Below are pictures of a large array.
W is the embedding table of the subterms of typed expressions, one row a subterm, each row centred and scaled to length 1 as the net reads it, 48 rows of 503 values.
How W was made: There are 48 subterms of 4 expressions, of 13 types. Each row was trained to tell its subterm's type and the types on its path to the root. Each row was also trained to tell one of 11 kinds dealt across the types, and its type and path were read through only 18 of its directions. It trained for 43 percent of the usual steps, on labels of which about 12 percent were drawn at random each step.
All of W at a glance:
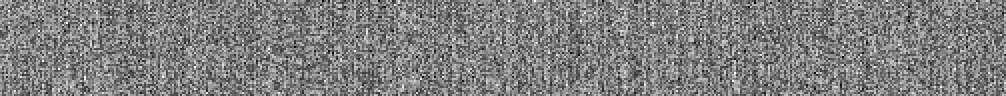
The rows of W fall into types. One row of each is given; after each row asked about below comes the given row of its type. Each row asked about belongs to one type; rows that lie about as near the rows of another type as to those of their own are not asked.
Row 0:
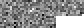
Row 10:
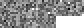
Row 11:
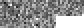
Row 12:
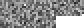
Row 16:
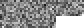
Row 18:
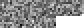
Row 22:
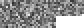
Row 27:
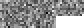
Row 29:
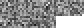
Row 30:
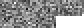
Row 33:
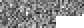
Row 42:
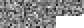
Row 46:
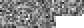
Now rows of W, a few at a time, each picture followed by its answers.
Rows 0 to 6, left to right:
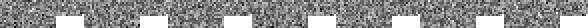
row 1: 12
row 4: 46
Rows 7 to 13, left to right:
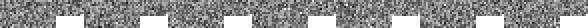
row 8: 16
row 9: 29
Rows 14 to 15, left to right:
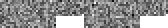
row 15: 16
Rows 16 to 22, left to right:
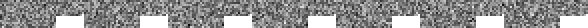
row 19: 42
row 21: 33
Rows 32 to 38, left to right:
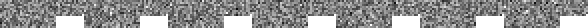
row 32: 29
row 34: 16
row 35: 29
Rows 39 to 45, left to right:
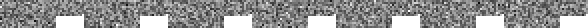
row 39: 0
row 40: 12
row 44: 12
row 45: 18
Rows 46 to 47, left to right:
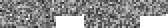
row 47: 0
